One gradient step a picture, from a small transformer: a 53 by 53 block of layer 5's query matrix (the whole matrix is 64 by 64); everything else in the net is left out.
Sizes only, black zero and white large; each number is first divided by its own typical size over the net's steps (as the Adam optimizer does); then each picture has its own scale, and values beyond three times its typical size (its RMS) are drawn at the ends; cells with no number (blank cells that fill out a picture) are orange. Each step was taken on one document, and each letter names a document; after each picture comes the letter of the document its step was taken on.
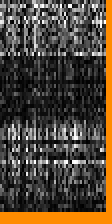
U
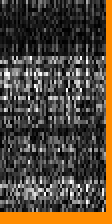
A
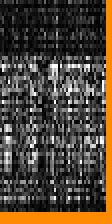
A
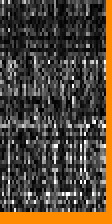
A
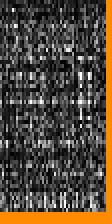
U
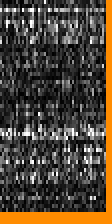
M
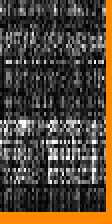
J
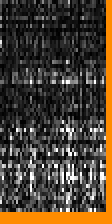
M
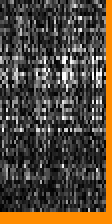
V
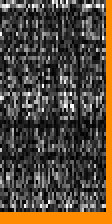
U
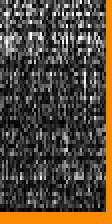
U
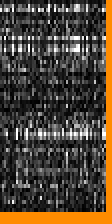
A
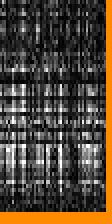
A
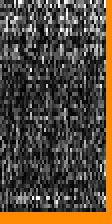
U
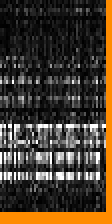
J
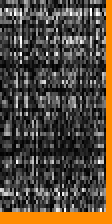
V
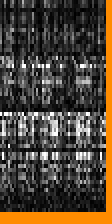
J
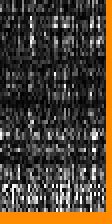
M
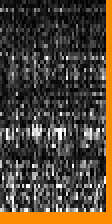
M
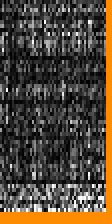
V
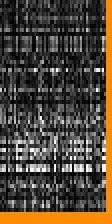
A
